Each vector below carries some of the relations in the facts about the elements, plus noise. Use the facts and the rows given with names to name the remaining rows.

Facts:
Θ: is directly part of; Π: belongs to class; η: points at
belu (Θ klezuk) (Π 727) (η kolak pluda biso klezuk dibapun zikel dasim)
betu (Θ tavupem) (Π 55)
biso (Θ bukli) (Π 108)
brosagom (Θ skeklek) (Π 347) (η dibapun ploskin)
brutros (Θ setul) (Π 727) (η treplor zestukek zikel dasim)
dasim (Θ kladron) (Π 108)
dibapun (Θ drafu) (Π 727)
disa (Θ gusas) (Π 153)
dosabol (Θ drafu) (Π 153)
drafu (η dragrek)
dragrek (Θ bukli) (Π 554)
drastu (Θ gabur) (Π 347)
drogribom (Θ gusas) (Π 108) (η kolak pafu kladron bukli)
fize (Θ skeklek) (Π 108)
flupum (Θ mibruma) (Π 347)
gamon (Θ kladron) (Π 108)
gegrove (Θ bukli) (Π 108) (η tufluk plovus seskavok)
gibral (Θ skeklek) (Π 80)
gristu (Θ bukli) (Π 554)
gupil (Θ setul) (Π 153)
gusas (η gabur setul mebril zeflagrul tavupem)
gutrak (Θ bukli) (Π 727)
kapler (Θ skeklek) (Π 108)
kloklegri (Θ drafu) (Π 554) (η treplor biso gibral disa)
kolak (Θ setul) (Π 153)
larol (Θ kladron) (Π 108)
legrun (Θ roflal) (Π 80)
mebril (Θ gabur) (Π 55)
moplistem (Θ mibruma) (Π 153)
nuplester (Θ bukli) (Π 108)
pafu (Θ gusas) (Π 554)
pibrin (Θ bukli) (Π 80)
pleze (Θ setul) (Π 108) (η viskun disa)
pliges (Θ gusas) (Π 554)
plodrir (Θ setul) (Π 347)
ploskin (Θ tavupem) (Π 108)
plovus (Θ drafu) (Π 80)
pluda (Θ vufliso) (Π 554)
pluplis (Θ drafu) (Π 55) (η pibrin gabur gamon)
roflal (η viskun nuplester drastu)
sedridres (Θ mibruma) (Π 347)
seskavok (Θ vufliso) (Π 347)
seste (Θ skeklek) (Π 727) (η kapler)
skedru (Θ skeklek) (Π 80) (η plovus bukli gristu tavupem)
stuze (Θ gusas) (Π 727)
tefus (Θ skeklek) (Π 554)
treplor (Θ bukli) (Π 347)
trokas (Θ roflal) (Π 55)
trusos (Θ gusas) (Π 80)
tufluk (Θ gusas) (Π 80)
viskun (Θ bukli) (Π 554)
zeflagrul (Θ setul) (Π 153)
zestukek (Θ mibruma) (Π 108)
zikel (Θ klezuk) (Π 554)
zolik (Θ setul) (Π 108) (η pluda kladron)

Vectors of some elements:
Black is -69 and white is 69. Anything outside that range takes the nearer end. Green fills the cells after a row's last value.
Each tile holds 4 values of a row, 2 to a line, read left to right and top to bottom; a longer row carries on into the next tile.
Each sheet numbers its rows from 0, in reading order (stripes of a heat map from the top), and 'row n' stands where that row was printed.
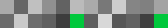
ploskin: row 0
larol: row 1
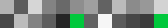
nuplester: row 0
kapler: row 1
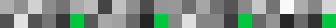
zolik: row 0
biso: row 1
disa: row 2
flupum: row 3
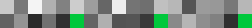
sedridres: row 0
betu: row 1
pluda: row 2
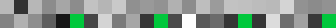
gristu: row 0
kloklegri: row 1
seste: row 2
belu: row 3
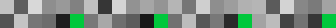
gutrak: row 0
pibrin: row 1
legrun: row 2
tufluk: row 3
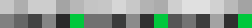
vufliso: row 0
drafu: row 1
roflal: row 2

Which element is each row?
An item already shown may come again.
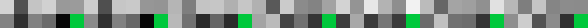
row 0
bukli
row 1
bukli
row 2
setul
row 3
tufluk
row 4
brosagom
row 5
gibral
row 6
pliges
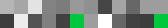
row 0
pleze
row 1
zeflagrul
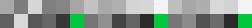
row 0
larol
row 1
skeklek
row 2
skeklek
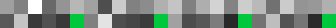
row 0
pluplis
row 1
gamon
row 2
kladron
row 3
legrun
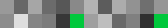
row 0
disa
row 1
pafu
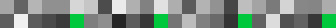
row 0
kapler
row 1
seskavok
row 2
dasim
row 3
larol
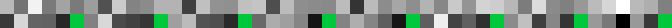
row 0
gegrove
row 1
gamon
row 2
plovus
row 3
viskun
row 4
gristu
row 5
skedru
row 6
trusos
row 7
gusas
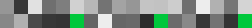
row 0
mebril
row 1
tefus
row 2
drastu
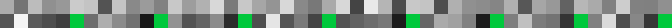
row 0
fize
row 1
dragrek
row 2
klezuk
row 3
zolik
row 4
treplor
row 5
viskun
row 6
dibapun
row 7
stuze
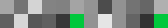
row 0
larol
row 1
kolak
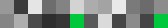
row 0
mebril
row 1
drogribom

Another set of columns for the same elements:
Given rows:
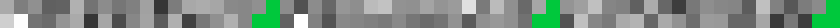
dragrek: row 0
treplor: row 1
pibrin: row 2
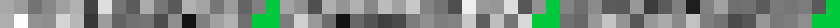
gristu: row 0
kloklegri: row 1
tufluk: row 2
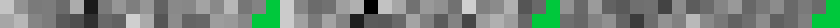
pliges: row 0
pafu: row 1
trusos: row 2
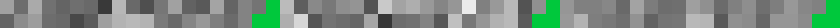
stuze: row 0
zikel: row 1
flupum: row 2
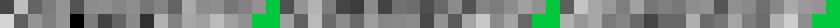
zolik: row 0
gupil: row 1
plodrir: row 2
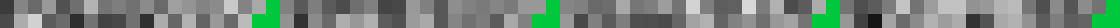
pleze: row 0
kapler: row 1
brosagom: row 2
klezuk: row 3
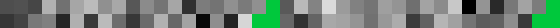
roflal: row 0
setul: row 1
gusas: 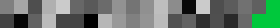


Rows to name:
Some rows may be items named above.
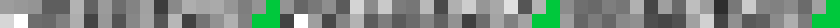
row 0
dragrek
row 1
viskun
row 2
tefus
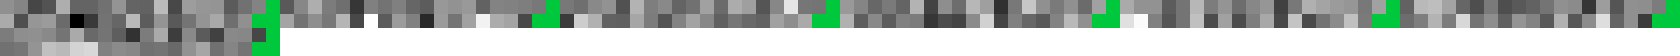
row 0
drogribom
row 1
kolak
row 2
drastu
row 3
tefus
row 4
dragrek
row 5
zeflagrul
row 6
plovus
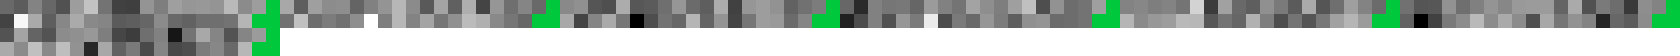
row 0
nuplester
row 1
dibapun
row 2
drogribom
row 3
gibral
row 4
seskavok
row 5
skeklek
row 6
gegrove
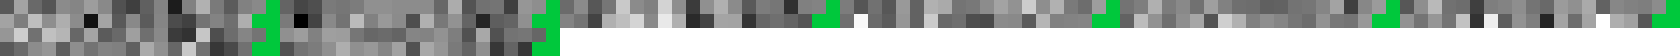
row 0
gegrove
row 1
skeklek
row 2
bukli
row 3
biso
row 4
gutrak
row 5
kolak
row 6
pluplis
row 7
mebril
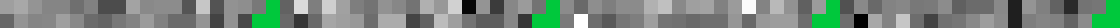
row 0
gamon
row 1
setul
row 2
treplor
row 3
skedru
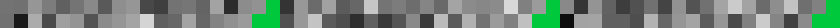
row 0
seste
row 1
pleze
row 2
disa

